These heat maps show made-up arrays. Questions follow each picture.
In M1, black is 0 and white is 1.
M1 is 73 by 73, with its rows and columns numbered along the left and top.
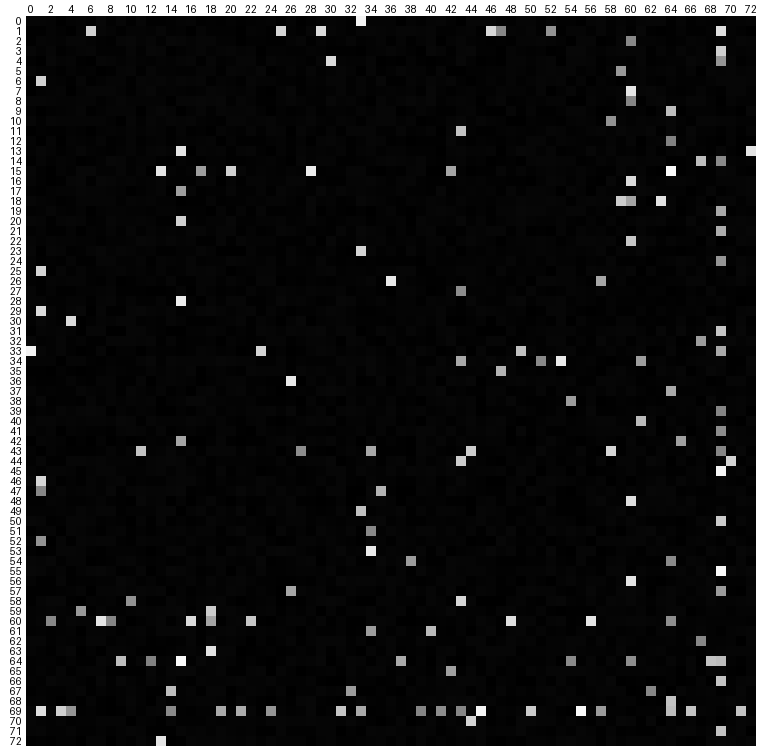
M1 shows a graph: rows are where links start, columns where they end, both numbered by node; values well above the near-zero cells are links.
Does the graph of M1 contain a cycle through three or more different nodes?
no
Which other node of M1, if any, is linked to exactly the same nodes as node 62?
node 32
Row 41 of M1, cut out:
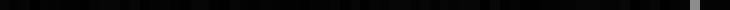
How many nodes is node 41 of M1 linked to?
1
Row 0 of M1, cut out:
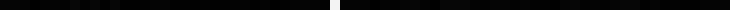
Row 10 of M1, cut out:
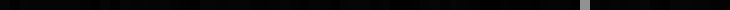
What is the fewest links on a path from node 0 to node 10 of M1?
5
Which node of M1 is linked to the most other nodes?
node 69
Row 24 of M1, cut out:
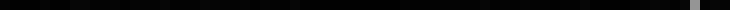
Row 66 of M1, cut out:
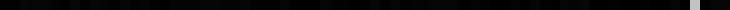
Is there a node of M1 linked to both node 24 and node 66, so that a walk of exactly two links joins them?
yes
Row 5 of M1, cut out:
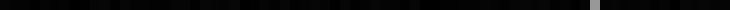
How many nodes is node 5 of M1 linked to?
1
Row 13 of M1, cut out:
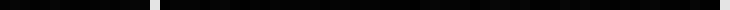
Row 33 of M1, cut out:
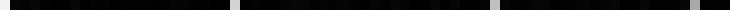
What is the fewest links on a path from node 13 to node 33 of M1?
4
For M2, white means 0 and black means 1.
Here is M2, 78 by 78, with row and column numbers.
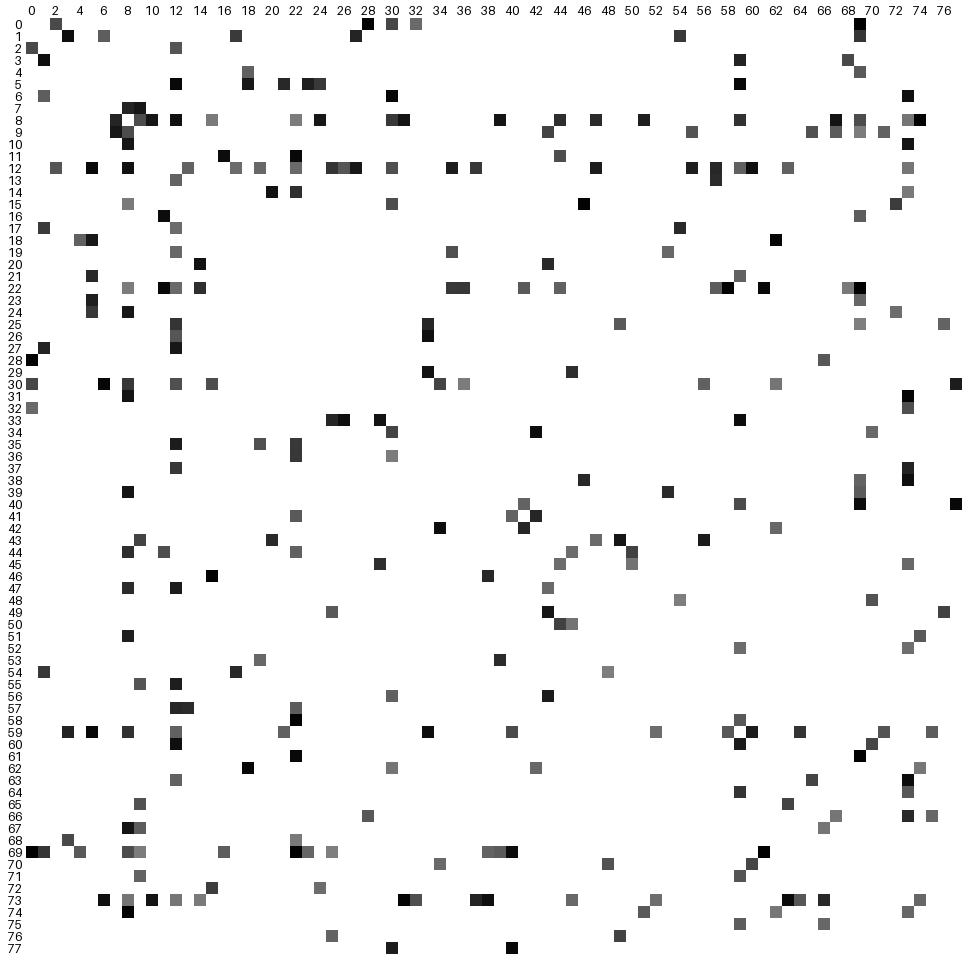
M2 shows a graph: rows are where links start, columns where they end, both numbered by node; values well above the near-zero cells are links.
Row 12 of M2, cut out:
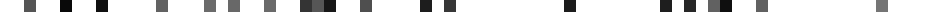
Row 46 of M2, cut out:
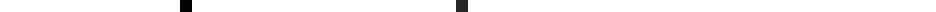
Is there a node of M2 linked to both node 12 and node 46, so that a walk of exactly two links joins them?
no
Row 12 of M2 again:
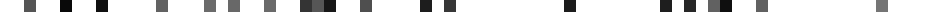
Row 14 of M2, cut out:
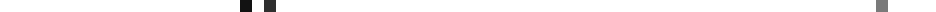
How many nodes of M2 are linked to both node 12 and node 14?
2
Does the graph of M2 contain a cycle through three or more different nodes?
yes
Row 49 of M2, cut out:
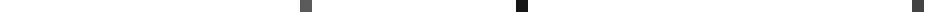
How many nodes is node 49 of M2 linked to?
3
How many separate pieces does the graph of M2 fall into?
1
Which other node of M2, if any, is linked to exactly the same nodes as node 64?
node 52
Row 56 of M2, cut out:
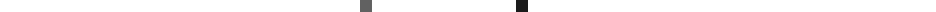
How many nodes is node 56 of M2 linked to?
2
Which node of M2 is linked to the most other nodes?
node 12
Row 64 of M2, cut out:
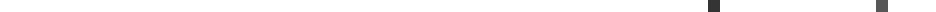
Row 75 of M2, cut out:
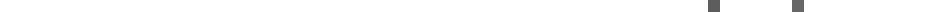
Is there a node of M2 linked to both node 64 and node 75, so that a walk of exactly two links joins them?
yes
